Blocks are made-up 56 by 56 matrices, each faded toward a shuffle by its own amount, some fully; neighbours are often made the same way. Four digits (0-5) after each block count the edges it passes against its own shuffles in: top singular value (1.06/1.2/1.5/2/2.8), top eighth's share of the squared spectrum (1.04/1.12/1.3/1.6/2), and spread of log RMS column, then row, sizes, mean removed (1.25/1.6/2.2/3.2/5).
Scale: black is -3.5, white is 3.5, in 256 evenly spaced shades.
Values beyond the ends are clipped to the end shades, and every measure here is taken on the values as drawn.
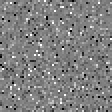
0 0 0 0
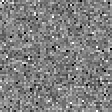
0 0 0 0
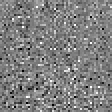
4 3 2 2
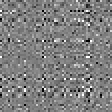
5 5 3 3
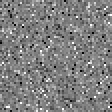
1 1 0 0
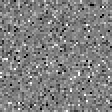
1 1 0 0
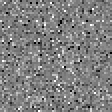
2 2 0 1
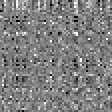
4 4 2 2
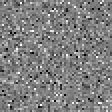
3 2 0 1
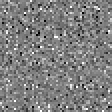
3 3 1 1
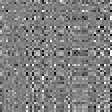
5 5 3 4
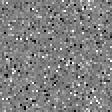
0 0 0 0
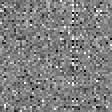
3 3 2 1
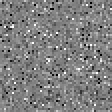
2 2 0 0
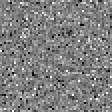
2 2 0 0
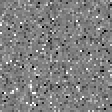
2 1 0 0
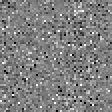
3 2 1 0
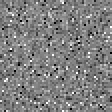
0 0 0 0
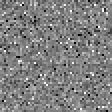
1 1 0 0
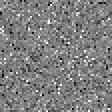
0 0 0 0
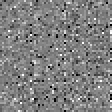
3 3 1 1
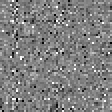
3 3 2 1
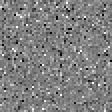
1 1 0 0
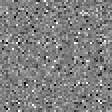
3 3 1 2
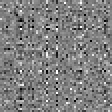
4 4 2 2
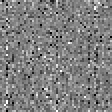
3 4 2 1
